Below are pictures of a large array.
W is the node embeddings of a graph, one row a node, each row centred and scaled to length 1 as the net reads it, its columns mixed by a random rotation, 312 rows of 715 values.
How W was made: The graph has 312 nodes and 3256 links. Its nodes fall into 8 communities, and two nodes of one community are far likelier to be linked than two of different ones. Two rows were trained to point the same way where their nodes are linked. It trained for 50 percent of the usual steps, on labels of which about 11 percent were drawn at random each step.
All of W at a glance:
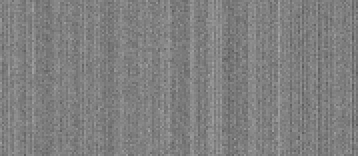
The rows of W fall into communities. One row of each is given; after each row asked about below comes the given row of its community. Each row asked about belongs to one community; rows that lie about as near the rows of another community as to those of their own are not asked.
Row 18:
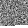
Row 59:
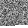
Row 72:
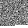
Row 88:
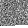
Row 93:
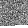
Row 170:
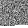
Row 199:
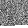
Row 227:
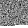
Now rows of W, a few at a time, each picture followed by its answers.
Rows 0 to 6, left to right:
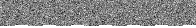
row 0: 93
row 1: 59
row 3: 18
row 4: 59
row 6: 72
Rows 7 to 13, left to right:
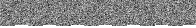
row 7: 72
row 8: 59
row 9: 18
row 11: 88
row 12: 170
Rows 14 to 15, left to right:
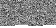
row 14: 72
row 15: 170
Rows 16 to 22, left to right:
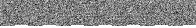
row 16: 72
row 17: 227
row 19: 227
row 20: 88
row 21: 170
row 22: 170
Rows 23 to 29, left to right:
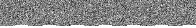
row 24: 59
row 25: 18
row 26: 72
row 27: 199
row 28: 199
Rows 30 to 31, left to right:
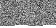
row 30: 227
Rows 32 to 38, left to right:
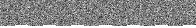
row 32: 93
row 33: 93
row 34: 199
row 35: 93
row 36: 227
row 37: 170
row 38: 59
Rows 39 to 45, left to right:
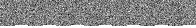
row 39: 93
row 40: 93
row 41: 93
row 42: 93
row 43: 88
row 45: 199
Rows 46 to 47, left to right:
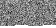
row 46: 199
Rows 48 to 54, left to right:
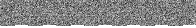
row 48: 199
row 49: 88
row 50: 59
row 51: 88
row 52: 93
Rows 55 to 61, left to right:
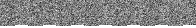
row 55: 199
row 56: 72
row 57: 93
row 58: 199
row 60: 93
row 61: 199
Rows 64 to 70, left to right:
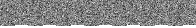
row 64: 199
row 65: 227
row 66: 18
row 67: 227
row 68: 227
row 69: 72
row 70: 170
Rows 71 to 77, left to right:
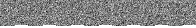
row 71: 72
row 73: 93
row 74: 170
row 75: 18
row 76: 59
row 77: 199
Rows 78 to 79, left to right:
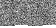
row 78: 170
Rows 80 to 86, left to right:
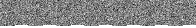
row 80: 18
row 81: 88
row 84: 59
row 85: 18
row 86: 18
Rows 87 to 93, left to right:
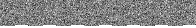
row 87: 59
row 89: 88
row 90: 227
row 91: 199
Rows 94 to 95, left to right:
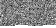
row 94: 59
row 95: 93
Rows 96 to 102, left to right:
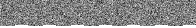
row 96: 72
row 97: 227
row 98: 72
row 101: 72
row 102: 227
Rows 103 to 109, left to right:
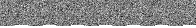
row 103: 93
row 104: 227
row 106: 199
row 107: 59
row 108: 88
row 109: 199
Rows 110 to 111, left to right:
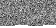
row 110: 227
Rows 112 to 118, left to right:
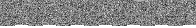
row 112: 227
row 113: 170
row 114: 18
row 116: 72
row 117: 199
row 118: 88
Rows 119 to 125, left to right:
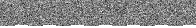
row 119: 199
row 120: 18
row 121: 59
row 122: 88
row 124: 93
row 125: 199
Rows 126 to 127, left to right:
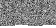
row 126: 72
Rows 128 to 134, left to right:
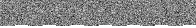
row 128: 170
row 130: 93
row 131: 170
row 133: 199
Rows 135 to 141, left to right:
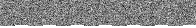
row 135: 170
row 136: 199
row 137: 227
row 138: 72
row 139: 199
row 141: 72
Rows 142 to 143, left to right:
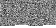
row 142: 72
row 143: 227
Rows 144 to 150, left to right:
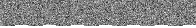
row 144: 18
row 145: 227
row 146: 227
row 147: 170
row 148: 170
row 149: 59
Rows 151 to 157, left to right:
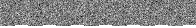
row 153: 59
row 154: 72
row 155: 199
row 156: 227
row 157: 170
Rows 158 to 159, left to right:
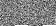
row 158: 59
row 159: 227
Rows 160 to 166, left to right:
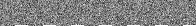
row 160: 18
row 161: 227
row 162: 93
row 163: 72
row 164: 18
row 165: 199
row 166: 199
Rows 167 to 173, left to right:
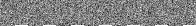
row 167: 93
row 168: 93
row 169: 59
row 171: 227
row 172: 88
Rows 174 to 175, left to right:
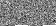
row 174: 227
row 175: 18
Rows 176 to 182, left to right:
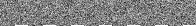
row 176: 59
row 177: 199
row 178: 170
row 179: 18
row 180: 88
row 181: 59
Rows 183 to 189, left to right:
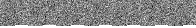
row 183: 93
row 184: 88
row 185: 18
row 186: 72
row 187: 170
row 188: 170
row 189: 93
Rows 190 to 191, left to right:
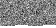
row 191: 88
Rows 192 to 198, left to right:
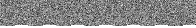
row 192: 59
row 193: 88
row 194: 170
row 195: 227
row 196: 227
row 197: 18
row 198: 227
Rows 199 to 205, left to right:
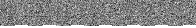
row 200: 72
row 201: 199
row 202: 18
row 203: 93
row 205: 227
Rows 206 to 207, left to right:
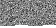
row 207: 59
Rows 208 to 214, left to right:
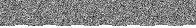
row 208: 227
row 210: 18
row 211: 88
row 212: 199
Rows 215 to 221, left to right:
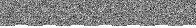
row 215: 88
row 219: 18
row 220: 170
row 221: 93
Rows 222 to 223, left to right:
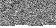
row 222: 72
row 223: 227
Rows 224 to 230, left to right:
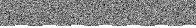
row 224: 170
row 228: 227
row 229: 59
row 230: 88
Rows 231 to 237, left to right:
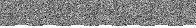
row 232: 199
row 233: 59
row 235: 199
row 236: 170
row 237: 227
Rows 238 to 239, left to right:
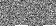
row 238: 199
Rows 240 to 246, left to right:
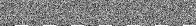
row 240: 59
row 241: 199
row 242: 227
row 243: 199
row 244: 227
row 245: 88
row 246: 72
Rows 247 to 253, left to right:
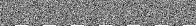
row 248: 59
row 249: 18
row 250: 199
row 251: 18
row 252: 59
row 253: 227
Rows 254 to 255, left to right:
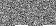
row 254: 18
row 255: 227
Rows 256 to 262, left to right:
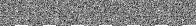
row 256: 72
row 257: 93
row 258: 88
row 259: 170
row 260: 199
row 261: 88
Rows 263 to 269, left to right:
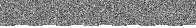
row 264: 93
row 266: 88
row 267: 93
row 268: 199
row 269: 93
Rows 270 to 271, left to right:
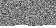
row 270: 227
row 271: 93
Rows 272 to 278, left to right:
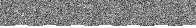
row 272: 199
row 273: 88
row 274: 59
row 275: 93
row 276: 93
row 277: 227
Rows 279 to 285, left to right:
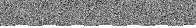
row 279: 199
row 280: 18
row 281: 227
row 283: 227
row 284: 199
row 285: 170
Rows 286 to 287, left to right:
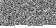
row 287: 88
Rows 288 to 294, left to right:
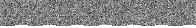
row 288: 59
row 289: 199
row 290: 88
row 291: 72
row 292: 72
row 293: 227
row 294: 93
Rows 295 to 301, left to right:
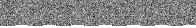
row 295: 88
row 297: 199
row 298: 18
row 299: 72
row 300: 59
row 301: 227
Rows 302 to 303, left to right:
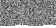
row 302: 199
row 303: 59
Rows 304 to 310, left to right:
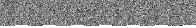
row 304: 88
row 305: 59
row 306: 170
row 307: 72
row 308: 72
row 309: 93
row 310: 18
